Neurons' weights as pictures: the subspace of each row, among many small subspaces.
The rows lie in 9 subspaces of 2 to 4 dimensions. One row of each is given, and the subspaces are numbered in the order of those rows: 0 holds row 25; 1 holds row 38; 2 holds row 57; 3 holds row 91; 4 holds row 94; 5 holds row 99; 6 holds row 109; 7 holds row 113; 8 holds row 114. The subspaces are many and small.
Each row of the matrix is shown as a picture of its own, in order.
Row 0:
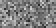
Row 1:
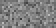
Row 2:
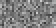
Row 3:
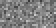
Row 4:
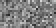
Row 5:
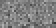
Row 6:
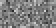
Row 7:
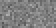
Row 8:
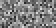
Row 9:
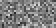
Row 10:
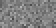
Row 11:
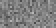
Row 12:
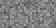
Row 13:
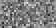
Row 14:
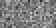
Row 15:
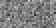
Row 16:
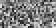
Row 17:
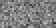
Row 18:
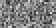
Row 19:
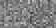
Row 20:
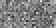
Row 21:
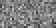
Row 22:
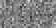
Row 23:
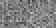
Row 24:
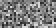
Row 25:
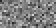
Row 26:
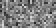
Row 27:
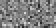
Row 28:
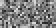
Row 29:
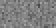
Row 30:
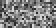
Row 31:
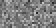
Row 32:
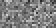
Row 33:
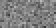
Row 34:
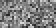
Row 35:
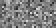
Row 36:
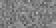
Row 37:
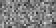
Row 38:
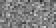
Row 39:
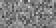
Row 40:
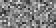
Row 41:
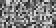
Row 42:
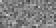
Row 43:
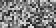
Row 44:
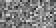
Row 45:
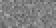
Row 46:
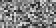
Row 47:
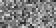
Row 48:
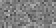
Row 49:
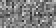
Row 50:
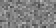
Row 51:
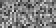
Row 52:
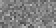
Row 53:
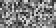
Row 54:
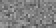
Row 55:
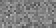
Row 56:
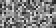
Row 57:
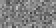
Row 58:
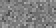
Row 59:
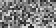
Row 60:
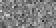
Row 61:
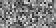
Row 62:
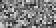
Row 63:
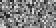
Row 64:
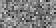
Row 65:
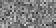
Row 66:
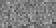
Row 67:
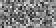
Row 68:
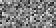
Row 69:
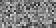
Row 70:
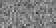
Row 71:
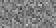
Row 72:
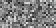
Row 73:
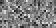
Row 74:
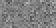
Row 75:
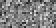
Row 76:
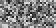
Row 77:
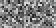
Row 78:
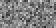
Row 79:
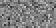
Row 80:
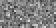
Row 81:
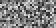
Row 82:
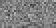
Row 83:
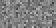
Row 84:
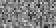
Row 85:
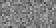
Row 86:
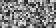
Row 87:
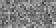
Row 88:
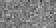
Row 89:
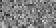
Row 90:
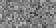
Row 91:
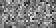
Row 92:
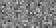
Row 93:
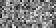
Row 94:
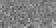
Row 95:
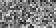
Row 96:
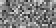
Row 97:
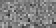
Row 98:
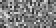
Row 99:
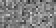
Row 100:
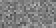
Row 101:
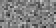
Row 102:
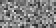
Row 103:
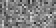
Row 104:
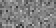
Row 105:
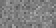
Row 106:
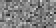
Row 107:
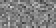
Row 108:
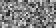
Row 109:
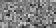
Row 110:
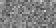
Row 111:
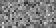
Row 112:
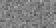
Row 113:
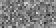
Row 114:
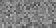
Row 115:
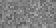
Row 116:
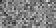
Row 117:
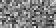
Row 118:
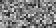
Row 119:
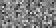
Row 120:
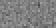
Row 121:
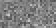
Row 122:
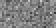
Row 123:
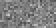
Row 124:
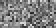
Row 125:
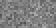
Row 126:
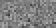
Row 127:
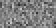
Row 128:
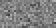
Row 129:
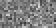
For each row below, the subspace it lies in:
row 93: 8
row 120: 2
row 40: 1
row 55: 8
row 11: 5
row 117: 0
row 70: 7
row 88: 6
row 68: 0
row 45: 5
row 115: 8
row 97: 6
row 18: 6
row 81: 1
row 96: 1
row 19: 5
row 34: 4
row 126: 6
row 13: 7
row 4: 4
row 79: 1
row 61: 3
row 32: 3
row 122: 6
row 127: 3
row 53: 7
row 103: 5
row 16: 4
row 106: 6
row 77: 3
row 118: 0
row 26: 5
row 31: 3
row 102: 1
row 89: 5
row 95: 4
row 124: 5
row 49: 5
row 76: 3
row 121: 6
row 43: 4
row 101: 1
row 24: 2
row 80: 1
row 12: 1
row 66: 6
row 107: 1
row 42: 0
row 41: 6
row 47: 5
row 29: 2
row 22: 5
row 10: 5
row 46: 2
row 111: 7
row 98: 5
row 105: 8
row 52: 5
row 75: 1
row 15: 1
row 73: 1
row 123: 6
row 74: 3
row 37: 3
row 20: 0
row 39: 7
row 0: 0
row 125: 8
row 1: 7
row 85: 1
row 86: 7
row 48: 2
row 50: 1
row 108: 7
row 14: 6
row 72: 3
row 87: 0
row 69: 8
